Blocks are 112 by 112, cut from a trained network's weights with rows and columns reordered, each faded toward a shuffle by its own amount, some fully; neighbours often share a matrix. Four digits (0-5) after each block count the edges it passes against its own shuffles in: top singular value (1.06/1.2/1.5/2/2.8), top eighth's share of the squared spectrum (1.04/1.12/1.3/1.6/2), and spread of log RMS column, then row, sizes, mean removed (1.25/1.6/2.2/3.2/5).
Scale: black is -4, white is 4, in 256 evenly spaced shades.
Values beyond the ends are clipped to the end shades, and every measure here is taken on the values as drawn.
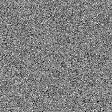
2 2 0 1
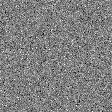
0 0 0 0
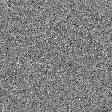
0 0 0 0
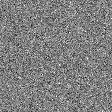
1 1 0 0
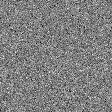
0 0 0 0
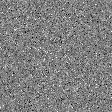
0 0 0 0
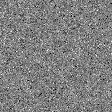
0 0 0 0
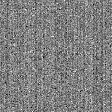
3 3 1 2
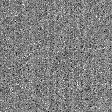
2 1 0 1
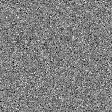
2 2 0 1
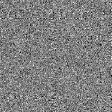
3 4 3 2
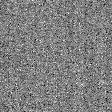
1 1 0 0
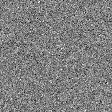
2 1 0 0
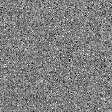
2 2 2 0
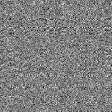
4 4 1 3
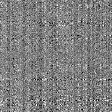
4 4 2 3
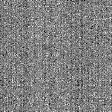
3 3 1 3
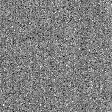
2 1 0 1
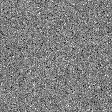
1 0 0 0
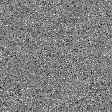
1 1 0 0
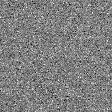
1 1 1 0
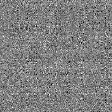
3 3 3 1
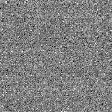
2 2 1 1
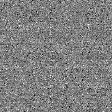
2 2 2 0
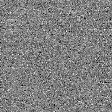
1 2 1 1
